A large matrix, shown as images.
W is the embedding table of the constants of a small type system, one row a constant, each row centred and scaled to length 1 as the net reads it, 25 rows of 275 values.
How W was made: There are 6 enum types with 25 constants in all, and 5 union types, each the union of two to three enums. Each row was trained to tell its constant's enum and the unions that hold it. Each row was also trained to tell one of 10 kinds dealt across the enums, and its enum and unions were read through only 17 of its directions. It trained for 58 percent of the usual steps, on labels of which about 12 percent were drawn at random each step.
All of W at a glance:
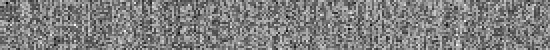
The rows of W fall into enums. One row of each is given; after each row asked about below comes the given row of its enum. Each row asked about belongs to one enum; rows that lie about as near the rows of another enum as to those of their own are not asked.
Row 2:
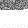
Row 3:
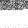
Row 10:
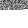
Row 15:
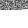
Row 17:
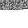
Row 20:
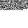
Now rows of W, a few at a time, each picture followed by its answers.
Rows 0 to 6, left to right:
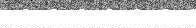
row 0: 2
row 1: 17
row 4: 15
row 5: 3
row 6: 15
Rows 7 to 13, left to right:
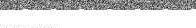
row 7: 3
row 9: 15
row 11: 2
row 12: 17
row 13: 3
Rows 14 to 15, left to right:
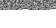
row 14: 10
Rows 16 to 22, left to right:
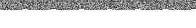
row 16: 15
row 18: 20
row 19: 20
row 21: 20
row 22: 17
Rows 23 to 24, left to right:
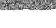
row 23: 2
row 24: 10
